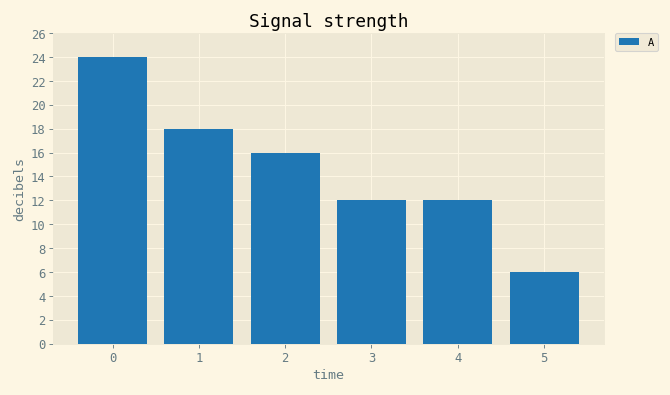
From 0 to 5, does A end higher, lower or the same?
lower
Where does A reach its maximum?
0
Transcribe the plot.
Title: Signal strength
x-axis: time, ticks 0 1 2 3 4 5
y-axis: decibels, ticks 0 2 4 6 8 10 12 14 16 18 20 22 24 26
Legend: A
Values:
A: 24 18 16 12 12 6
